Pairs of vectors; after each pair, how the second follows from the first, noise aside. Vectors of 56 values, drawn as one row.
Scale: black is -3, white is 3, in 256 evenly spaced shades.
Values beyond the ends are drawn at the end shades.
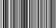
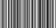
shuffled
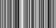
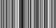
negated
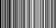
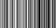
wrapped around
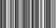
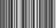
shuffled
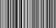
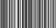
negated
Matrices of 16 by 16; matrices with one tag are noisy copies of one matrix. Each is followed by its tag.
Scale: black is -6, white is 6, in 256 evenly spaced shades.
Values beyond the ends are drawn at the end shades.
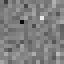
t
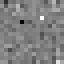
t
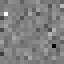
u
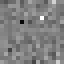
t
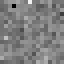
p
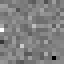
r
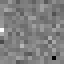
r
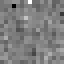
p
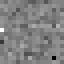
r
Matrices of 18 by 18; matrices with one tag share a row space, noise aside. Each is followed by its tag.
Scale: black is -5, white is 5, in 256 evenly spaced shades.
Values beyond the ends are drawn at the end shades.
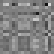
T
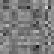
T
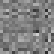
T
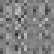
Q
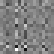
Q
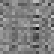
T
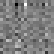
Q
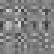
Q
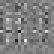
Q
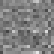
T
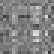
T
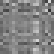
T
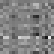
T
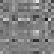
T
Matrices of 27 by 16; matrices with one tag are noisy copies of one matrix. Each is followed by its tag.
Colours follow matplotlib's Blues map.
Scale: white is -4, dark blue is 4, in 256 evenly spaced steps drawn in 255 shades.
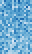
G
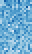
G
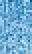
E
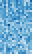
E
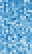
E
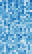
E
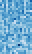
E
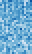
E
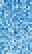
G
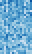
E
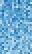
G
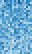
G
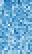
G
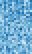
E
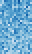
G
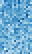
G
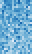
G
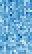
E
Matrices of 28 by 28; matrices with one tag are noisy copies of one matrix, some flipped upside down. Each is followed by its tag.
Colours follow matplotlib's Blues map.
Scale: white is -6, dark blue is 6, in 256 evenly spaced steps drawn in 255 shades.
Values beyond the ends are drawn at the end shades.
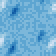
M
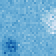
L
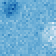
L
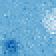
L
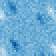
M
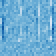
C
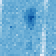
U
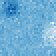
L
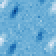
M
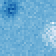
L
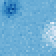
L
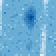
U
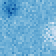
L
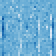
C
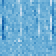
C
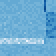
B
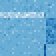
B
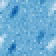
M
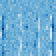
C
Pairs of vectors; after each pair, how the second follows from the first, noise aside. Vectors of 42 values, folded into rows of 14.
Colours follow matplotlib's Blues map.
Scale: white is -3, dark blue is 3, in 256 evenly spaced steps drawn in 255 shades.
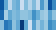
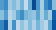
reversed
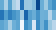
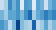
reversed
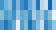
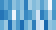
wrapped around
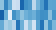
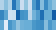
wrapped around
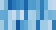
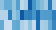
wrapped around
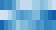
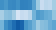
wrapped around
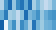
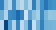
negated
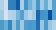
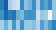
negated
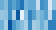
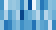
wrapped around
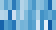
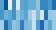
reversed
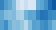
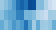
negated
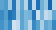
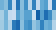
negated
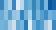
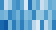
reversed
